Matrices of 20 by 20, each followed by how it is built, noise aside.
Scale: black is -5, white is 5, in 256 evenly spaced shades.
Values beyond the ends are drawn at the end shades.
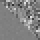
upper triangular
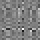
low rank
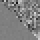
upper triangular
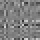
low rank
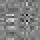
low rank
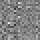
low rank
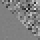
upper triangular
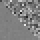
upper triangular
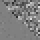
upper triangular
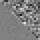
upper triangular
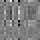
low rank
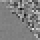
upper triangular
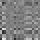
low rank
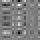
low rank
